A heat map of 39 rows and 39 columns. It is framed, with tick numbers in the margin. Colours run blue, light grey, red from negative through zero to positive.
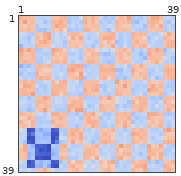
Grain: checkered. Odd patch: lower, in the bottom left. Ninth with the lowest average: bottom left.
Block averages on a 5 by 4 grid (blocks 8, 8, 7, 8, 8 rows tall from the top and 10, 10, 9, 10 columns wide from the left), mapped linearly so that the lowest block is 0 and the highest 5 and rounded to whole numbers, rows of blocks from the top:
5 5 5 5
5 5 5 5
5 5 5 5
3 5 5 5
0 5 5 5
